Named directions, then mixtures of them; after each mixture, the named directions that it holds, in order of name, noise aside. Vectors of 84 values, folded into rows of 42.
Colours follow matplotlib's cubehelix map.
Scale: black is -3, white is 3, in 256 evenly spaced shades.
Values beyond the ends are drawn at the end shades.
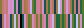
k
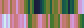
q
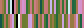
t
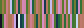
k, t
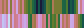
q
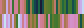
q, t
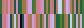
k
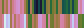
q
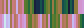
q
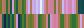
q, t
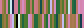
t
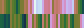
q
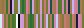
k, t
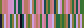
k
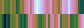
q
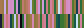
k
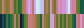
k, q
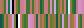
t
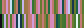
k, t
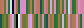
t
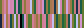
k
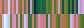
k, q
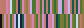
k, t
